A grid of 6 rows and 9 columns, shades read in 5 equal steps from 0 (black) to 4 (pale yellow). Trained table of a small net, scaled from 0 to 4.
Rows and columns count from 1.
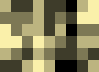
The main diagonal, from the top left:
3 2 3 4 2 0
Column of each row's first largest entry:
9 8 1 1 1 4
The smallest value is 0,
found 4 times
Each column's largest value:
4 4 3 4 3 3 1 4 4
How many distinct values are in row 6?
4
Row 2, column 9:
4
